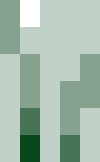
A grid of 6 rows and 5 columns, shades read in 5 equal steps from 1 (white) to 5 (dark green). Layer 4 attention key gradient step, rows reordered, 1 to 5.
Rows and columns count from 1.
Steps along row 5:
up down up down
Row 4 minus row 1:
-1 2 0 1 1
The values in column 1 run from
2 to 3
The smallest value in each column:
2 1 2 2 2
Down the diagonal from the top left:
3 2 2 3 2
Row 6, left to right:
2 5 2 4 2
